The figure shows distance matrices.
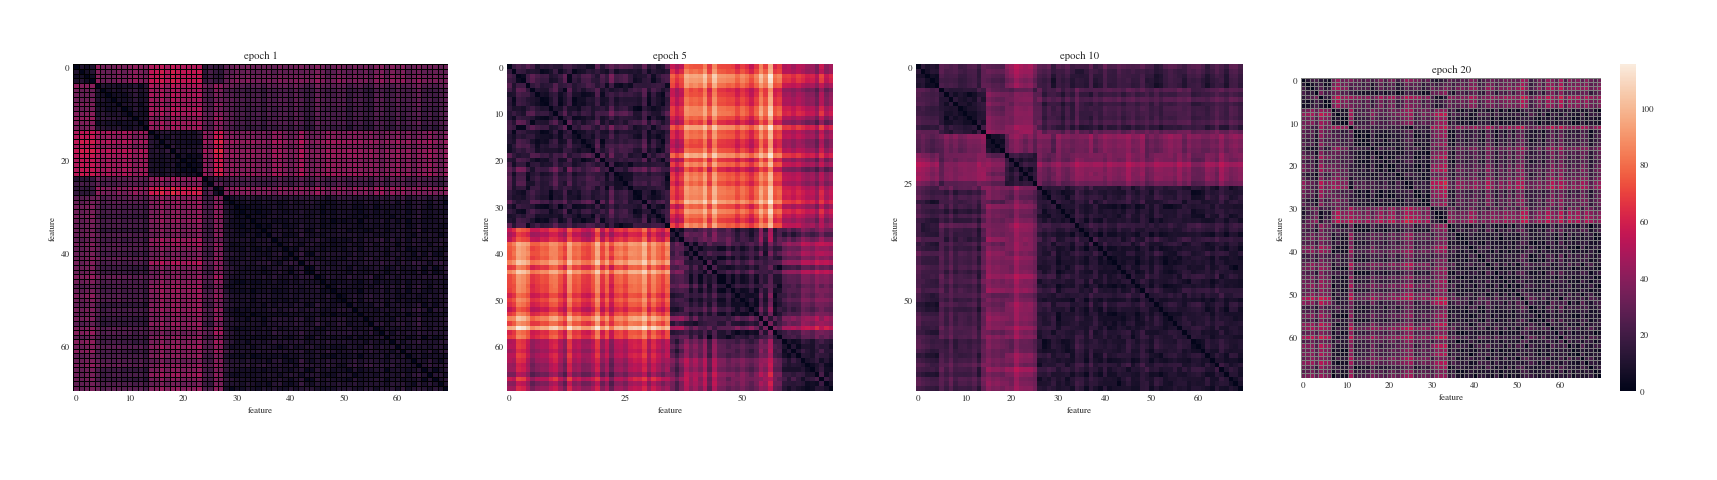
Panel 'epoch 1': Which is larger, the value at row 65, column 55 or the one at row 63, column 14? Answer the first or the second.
the second
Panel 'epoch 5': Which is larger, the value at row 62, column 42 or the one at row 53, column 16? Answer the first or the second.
the second
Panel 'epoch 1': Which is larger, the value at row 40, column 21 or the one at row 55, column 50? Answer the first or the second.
the first
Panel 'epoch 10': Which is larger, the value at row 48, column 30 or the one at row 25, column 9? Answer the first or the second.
the second
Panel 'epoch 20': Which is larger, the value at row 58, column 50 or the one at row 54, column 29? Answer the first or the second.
the second
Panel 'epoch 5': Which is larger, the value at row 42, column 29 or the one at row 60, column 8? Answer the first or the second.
the first
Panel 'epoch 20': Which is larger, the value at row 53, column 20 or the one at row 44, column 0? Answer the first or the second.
the second
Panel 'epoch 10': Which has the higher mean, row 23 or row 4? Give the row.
23
